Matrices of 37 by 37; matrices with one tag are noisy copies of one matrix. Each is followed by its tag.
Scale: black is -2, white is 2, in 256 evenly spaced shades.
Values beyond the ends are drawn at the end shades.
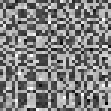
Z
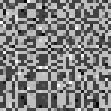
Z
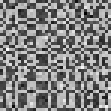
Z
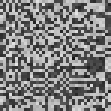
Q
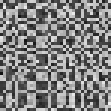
Z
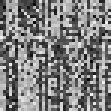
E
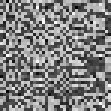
Q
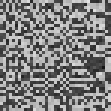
Q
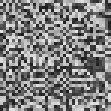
Q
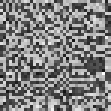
Q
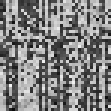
E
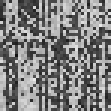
E
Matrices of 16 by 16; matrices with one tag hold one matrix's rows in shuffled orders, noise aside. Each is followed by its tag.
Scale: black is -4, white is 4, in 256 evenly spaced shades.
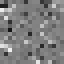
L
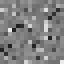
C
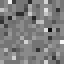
C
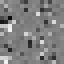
L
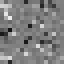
L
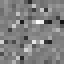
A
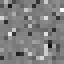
C
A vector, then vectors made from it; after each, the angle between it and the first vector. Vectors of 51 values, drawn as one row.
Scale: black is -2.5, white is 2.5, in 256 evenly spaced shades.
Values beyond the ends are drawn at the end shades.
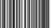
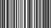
partly aligned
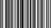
partly opposed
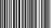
partly aligned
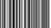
nearly parallel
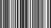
partly opposed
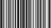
partly opposed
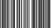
partly aligned
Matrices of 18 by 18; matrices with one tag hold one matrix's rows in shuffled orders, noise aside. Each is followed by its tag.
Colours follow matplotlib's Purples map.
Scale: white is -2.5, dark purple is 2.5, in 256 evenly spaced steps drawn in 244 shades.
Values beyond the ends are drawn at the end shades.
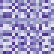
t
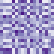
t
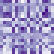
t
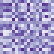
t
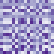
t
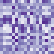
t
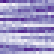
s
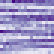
s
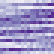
s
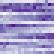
s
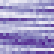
s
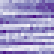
s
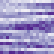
s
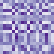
t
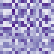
t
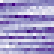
s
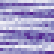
s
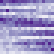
s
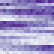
s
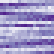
s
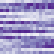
s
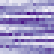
s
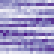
s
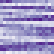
s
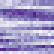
s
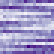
s
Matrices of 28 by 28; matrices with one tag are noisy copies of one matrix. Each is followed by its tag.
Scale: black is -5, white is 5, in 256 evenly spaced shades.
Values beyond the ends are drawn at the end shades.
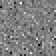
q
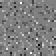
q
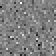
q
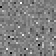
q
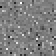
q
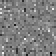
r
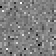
q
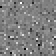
q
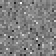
q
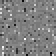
r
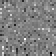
r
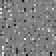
r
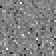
q
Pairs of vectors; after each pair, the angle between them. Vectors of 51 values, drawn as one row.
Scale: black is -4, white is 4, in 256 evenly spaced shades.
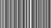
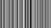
nearly opposite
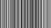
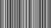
partly opposed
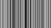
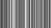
nearly opposite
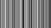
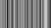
orthogonal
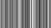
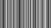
partly opposed
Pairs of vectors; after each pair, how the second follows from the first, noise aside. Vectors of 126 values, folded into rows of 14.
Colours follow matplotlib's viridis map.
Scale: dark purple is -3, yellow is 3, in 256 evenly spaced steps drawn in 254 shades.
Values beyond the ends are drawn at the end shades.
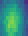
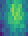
reversed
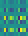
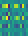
reversed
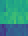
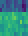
reversed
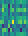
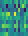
reversed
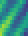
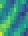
copied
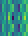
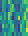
copied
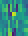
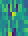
copied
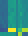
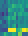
copied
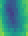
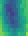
copied
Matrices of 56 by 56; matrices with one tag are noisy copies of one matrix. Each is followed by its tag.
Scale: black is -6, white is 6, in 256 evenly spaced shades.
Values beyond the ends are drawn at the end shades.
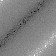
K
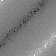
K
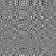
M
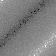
K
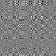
M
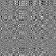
M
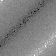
K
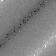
K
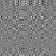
M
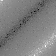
K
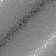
K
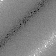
K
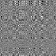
M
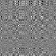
M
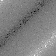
K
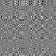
M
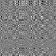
M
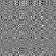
M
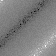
K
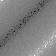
K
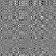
M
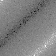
K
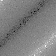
K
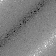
K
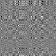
M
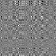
M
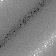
K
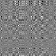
M
